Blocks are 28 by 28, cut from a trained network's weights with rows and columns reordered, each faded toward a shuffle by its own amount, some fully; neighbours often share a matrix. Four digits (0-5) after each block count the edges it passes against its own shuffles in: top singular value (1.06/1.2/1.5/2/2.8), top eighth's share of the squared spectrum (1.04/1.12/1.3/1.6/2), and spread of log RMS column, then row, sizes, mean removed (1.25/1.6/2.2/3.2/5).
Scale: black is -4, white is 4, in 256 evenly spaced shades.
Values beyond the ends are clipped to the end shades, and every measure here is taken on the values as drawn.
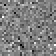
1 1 0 0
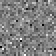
0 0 0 0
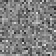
2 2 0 0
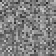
0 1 0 0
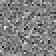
2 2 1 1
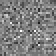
3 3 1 1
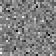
0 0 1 0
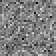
0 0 0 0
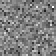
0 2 0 0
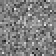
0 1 0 0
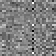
3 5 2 2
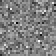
1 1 0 0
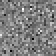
0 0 0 0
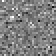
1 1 0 0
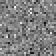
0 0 0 0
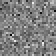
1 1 0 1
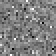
0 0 0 0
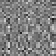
4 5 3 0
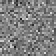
2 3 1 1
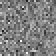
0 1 0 0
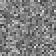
0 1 0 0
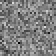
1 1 0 0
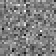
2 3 1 1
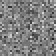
3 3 2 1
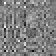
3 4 2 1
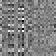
4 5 3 1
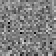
3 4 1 1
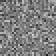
2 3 0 0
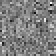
3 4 1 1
